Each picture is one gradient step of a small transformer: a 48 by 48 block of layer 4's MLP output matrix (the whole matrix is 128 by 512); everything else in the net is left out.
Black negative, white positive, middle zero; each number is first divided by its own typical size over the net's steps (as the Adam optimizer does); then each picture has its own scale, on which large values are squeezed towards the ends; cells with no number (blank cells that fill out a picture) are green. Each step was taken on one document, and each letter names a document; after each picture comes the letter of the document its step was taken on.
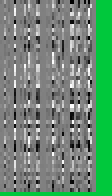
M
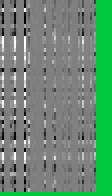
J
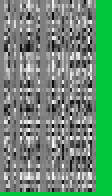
M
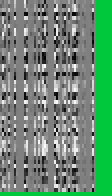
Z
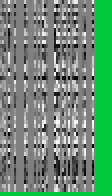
Z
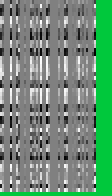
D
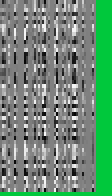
Z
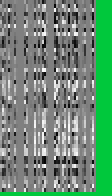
Z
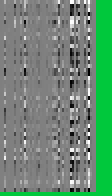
M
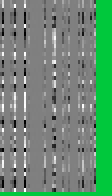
J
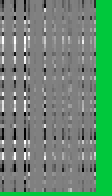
J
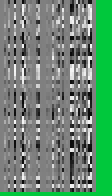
M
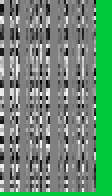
D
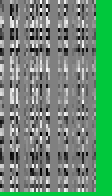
D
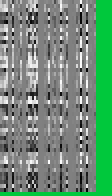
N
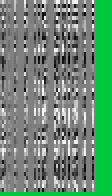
Z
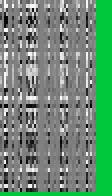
N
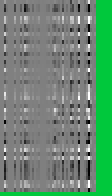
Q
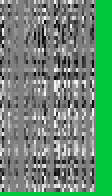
Z
